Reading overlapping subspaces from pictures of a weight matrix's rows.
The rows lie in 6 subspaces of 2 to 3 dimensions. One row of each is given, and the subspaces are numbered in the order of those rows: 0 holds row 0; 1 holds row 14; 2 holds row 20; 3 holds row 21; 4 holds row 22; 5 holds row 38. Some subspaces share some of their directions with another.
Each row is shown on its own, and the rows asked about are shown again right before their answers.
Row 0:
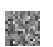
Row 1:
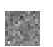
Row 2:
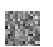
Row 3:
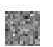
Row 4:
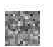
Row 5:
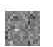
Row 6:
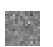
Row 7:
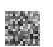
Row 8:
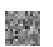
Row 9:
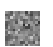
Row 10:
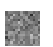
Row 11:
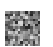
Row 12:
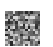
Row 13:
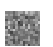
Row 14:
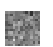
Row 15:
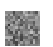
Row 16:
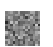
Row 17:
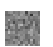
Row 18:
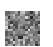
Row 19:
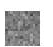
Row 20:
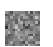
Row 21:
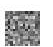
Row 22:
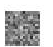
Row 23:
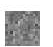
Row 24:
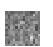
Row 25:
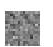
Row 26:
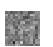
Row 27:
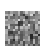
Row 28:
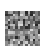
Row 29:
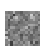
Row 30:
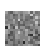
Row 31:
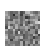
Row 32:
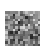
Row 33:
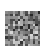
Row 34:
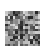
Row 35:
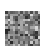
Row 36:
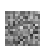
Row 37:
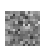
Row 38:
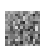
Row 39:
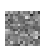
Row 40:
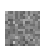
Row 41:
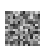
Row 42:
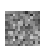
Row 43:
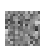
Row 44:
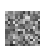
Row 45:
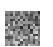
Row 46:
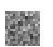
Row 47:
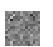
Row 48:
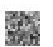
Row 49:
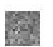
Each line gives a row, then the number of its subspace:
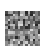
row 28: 0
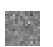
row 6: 2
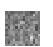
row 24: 5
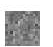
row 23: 1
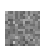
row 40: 0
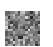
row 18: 1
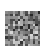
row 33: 4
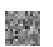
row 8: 0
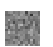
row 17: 0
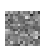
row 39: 5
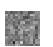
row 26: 5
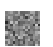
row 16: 1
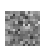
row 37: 2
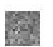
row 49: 0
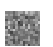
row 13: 3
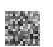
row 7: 4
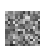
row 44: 0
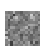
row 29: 3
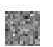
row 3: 5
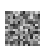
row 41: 4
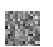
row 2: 2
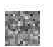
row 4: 5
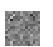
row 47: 3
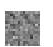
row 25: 4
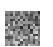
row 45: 4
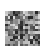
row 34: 4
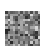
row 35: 5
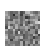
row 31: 1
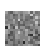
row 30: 2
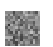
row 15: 4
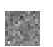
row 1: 1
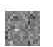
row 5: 3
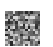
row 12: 3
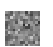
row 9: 2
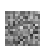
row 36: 4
